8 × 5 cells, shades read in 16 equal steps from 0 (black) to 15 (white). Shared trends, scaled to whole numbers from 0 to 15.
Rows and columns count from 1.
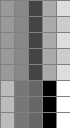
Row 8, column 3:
6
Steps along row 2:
down down up up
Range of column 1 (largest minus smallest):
2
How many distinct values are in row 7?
5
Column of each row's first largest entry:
5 5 5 5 5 5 5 5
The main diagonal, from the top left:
9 8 4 10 13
